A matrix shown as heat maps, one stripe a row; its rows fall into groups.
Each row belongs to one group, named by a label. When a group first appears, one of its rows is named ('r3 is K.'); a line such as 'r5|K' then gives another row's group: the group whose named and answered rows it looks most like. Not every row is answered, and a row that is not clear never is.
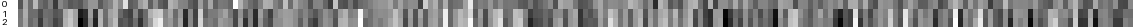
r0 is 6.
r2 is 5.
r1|5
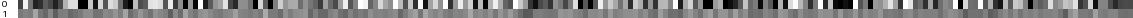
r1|6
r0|5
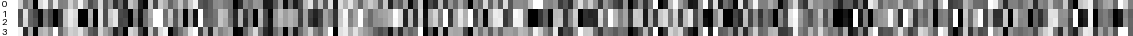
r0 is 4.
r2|5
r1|5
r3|4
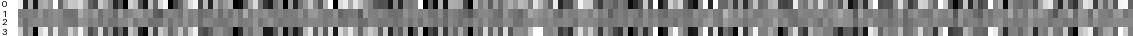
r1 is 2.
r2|2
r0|4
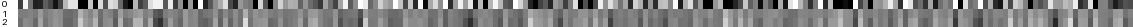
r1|2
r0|5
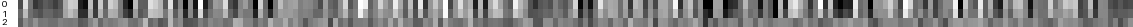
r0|5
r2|6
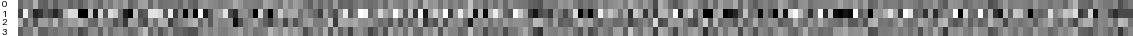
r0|6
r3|6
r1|5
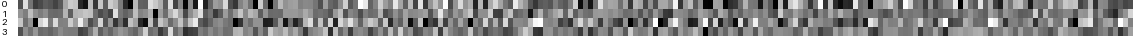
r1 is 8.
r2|4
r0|5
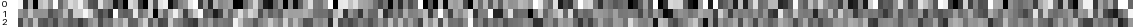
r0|4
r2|6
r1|8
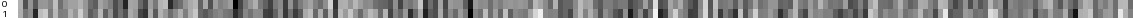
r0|4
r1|4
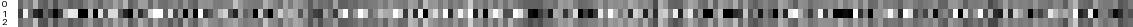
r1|5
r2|6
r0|6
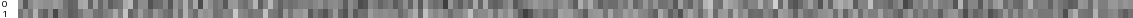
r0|2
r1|6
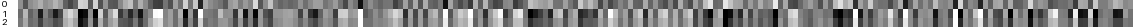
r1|5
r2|5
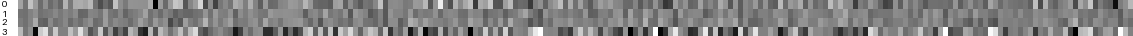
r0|8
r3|4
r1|6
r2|6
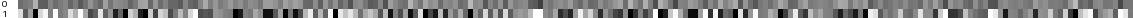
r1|4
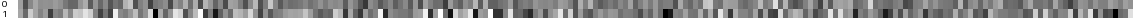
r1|8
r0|2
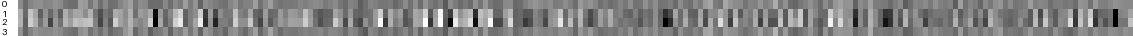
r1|8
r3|2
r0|2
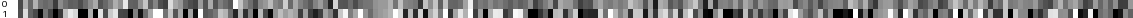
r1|5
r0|6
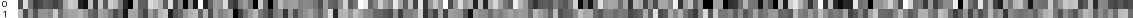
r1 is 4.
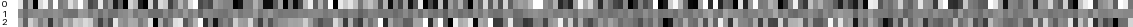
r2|8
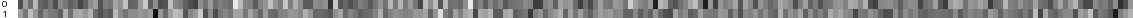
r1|8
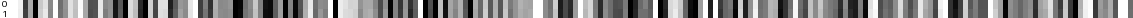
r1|4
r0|4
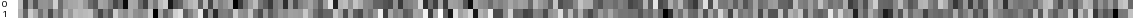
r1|8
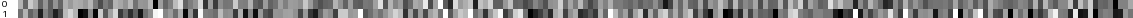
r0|8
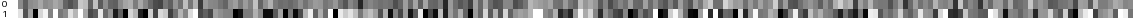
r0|2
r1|4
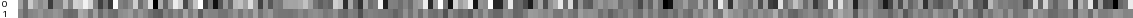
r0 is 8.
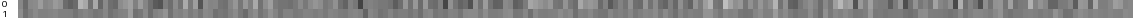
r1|2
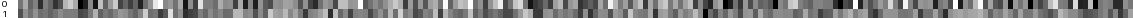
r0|5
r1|6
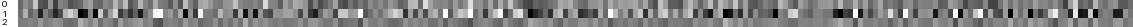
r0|6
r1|5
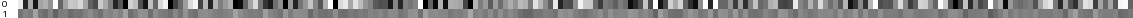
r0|4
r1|6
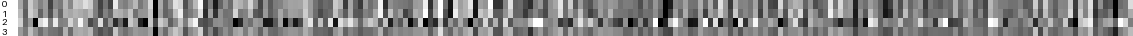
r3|8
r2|4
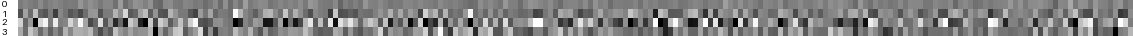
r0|2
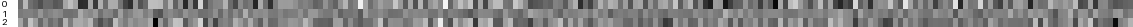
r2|8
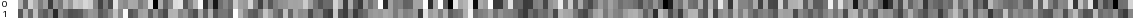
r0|8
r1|6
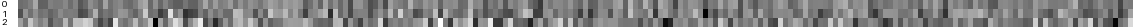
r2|8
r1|6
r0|6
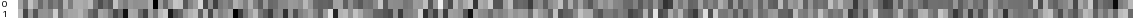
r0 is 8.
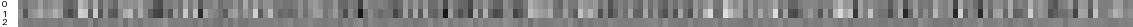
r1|2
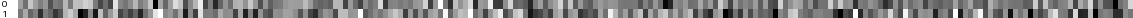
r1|5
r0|8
